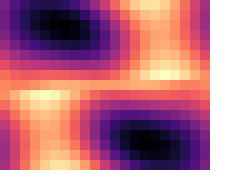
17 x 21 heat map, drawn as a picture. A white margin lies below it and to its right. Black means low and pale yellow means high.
Slope: none. Lone odd cells: none. Symmetry: a half turn. Odd rows or columns: none. Stripes: none.
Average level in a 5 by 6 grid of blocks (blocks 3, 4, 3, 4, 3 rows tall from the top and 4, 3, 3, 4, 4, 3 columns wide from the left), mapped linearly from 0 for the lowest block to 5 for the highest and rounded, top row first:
1 0 1 3 5 3 / 2 1 1 3 5 4 / 4 5 4 4 5 4 / 4 5 3 1 1 2 / 3 5 4 1 0 1
